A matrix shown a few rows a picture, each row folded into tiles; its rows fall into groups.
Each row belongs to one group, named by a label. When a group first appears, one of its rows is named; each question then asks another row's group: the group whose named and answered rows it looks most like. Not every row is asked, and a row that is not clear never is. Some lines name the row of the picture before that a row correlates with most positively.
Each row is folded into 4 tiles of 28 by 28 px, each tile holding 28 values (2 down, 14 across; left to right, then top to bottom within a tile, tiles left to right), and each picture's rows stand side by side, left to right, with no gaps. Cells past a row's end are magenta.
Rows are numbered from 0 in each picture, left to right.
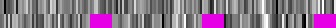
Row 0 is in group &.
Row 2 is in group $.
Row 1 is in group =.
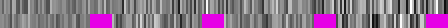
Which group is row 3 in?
&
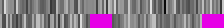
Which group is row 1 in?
$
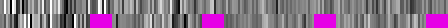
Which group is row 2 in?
$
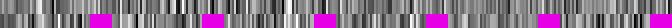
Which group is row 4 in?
=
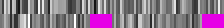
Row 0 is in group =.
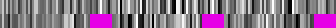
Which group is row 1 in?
&
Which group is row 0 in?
&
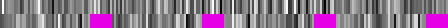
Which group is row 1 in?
&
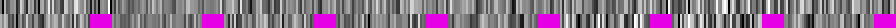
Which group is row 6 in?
&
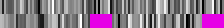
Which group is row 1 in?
&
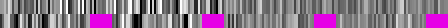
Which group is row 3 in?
=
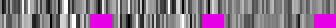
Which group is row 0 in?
=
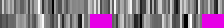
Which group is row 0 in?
$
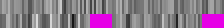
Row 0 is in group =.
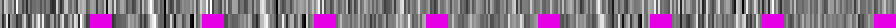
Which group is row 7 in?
&
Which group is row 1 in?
$
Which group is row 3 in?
=
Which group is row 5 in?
$
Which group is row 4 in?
=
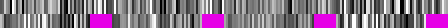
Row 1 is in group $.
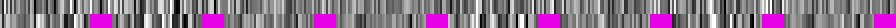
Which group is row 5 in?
$
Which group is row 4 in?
=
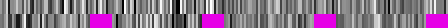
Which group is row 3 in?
$
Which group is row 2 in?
&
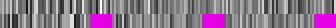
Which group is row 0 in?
&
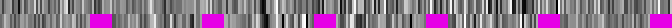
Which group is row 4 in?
$
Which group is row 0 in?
=
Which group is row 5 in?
$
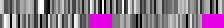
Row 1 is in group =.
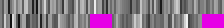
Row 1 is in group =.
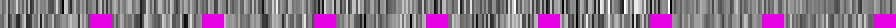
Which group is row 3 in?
=
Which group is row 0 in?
&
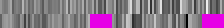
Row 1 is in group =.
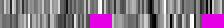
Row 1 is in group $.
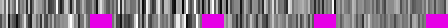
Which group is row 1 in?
&
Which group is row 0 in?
&
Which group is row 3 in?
$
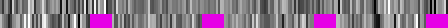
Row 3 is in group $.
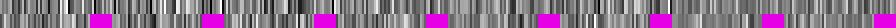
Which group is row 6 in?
=
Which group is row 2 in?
$
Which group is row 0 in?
=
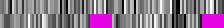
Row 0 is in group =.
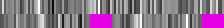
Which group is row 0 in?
$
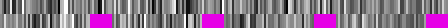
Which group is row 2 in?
&
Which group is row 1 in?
$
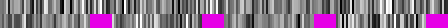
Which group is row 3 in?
&
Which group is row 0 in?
&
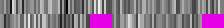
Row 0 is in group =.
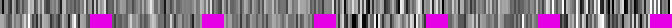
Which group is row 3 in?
&
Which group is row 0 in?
=
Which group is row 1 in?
$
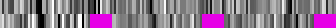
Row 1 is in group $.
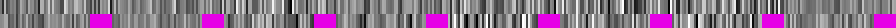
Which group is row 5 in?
$
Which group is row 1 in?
$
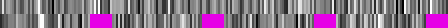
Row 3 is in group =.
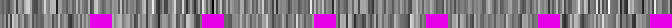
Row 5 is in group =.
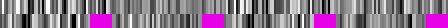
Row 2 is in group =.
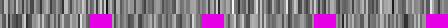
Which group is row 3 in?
&
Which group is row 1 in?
&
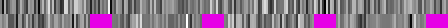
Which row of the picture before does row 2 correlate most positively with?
2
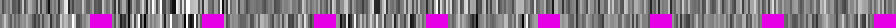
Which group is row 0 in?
=
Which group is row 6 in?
&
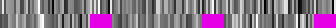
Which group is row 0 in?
$
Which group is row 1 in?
&
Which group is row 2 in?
$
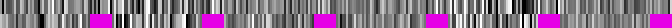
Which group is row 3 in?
&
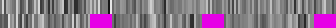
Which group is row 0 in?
$
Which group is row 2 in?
&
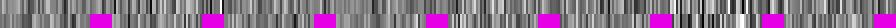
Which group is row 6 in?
&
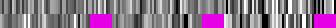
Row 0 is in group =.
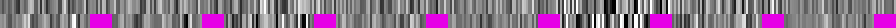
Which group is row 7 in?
$
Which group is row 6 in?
&
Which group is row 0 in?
=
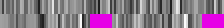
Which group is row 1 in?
=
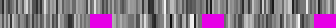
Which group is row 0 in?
&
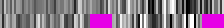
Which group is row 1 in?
$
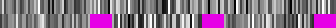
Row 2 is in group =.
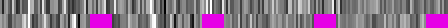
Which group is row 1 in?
$
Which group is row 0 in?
=
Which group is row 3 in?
&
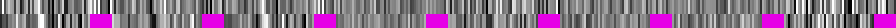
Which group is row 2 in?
$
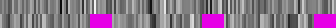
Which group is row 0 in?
=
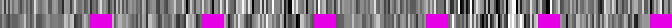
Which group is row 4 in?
=
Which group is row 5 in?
&
